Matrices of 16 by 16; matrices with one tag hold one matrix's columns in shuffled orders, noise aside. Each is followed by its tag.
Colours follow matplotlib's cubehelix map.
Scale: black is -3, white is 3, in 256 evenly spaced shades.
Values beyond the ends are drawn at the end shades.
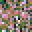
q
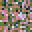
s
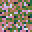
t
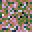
t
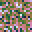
t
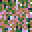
q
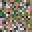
t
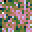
q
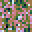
q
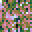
q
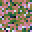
t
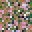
t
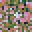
s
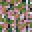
q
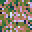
s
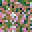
s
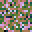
t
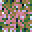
q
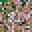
s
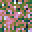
q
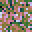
s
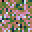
q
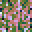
q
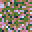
t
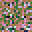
t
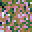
s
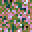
q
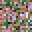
s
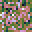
s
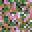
s
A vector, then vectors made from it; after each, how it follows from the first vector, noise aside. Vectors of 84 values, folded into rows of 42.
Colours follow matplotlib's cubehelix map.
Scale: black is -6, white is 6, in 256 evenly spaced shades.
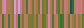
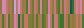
copied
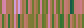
copied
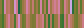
sign-scrambled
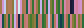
scaled up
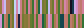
scaled up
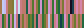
scaled up
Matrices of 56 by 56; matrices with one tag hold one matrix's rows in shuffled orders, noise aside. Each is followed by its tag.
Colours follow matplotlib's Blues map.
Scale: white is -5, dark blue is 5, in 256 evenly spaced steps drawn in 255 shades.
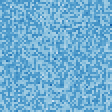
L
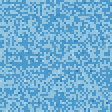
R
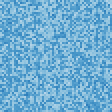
L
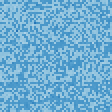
R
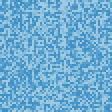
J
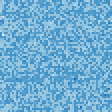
R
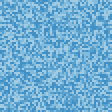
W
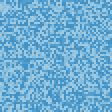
R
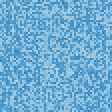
L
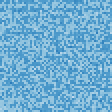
R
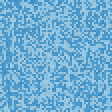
L
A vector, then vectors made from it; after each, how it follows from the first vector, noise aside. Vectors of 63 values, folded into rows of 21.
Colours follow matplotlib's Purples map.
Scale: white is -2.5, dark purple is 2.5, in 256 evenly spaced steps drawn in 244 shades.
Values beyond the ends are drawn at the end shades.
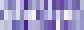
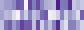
reversed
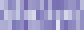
shrunk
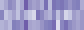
shrunk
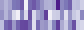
reversed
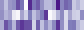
reversed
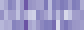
shrunk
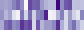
reversed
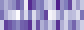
reversed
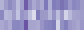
shrunk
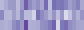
shrunk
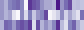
reversed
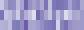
shrunk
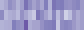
shrunk
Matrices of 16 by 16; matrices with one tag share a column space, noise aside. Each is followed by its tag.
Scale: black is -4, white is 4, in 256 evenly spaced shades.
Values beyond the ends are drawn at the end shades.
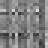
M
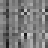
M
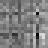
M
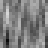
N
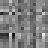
M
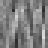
N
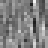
N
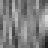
N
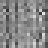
M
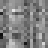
M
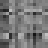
M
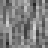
N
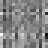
M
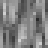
N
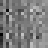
M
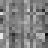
M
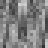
N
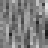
N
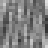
N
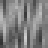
N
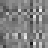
M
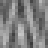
N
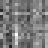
M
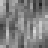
N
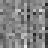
M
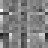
M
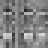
M
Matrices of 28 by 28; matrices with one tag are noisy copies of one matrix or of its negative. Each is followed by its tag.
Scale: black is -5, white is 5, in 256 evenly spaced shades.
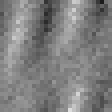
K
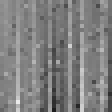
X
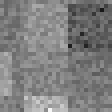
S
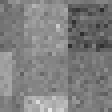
S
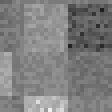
S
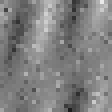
K
